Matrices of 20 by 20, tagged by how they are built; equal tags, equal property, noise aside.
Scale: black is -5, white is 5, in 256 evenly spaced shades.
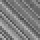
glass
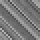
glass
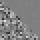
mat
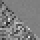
mat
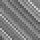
glass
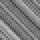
glass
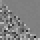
mat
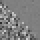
mat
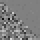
mat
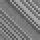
glass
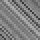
glass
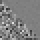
mat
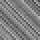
glass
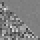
mat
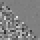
mat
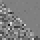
mat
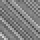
glass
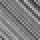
glass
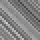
glass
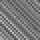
glass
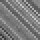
glass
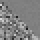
mat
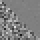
mat
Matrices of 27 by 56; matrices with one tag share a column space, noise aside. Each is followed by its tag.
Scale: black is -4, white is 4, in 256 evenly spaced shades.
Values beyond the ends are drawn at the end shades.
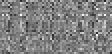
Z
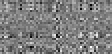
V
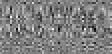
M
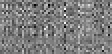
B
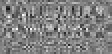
M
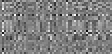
Z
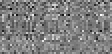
Z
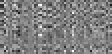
B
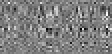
M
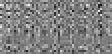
B
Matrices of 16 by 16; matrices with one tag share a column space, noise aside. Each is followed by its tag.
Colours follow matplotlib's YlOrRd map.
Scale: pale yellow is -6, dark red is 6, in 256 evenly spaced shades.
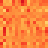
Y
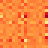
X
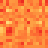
Y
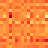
X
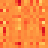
Y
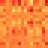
Y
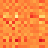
X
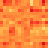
Y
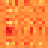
Y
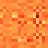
X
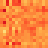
Y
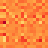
X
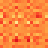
X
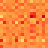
X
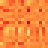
Y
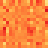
Y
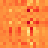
Y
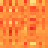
Y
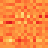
X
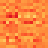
X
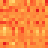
Y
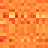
X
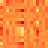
Y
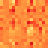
Y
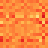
X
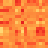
Y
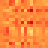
Y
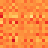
X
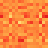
X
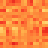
Y
